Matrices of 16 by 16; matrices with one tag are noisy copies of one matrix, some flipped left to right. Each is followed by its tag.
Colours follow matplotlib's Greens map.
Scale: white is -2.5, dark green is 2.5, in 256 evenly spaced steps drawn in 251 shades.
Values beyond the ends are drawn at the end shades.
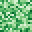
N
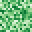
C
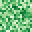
C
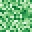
C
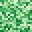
N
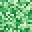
N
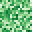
C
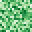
C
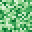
N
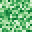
C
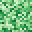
N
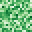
C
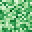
N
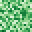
C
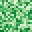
N
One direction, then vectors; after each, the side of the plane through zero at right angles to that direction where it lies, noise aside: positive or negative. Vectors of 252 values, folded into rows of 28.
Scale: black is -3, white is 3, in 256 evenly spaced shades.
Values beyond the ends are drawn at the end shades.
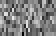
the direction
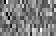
negative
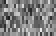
negative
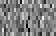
negative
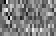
negative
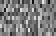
positive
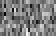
negative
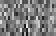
positive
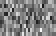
negative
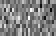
positive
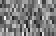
negative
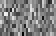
positive
